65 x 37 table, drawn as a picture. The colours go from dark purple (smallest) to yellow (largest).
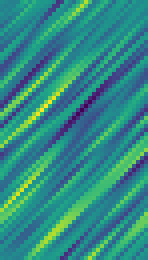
Ninth with the lowest average: centre. Histogram: bell-shaped. Mirror symmetry: none. Grain: diagonal, up to the right. Odd rows or columns: none.
